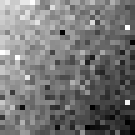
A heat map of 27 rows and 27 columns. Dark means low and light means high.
Neither half mirrors the other. The histogram is bell-shaped. The ninth with the highest average is the top left. The bottom right is the ninth with the lowest average. There is an overall slope up to the top left. The grain is fine, like static. There are no regular stripes.
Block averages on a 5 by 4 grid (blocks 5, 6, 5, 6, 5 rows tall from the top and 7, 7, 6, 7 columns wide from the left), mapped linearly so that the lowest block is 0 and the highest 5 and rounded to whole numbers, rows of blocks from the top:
5432 / 4332 / 4321 / 3221 / 3210
